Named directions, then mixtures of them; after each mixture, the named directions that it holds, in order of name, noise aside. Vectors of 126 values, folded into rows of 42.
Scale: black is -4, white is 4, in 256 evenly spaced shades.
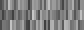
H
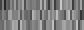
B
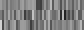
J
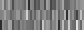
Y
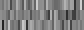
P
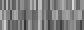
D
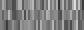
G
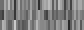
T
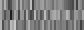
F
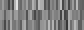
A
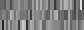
B, P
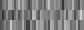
H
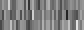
H, J, Y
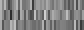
F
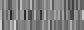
F, J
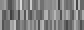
F, G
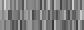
B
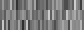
P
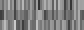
T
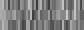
D, H, P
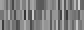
G, J, Y
